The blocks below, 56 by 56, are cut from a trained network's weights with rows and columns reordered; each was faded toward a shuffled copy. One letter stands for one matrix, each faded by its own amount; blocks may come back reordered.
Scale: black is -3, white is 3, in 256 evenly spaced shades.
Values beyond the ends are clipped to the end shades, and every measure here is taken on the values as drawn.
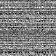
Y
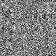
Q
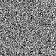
Q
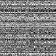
Y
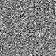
Q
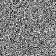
Q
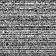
Y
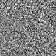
Q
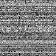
Y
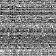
Y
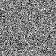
Q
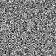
Q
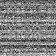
Y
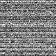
Y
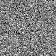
Q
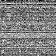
Y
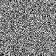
Q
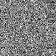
Q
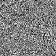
Q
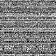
Y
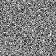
Q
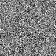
Q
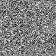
Q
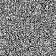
Q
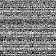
Y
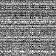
Y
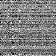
Y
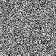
Q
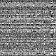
Y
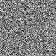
Q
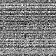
Y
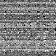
Y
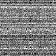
Y
